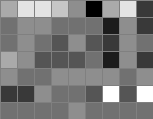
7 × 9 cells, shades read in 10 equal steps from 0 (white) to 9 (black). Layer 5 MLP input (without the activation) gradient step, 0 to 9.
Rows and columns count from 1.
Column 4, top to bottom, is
2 5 6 6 4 5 5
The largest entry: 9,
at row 1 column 6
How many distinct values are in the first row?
6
